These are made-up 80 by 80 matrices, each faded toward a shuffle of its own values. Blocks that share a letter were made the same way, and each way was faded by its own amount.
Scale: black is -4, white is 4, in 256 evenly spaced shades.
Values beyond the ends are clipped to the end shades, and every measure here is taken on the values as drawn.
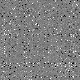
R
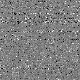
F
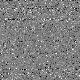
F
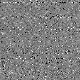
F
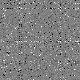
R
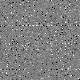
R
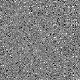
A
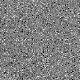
A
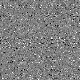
F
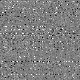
F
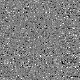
R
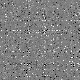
R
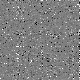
R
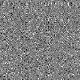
A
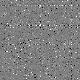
R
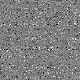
F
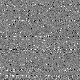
F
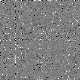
R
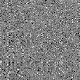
A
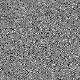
F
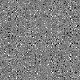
A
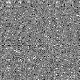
A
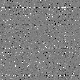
R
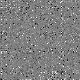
R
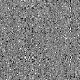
A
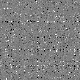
R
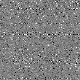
F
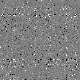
R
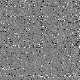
R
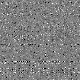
F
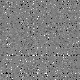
R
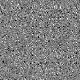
A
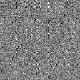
A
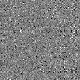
A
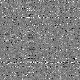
F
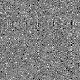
A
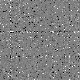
R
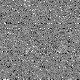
F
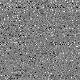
F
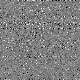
F
